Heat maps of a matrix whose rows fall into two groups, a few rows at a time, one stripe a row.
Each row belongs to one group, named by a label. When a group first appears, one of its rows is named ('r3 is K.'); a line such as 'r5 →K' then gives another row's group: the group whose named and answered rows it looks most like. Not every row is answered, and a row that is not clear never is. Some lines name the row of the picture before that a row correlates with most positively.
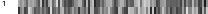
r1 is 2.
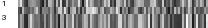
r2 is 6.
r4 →2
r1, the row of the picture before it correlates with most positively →1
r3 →2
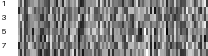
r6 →6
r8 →6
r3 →2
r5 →6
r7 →2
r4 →6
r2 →2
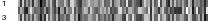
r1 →6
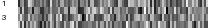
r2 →6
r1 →2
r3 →2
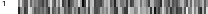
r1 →2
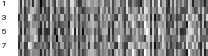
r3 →2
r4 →6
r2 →6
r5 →6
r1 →6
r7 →2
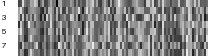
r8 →2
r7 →6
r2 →2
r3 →6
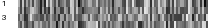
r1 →6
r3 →2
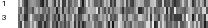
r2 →6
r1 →2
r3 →2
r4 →6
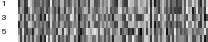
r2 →2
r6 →6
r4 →2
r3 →6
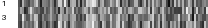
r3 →6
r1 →6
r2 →2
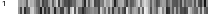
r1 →2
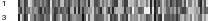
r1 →2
